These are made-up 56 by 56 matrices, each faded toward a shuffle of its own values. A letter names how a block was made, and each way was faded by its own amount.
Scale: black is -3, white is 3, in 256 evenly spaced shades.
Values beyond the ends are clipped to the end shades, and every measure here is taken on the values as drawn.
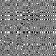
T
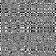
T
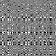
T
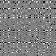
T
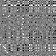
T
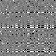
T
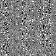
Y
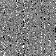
Y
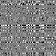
T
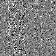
Y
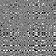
T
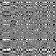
T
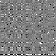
T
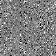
Y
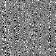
Y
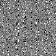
Y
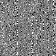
Y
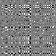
T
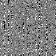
Y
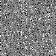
Y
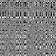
T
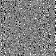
Y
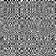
T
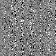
Y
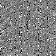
Y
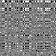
T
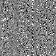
Y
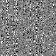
Y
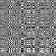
T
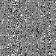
Y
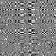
T
